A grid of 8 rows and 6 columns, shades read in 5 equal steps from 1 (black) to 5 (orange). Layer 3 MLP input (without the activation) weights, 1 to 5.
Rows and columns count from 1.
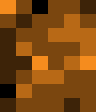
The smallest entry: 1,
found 2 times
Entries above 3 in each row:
1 1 3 2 3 2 1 0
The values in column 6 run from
2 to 5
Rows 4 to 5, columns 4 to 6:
3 3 4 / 3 4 5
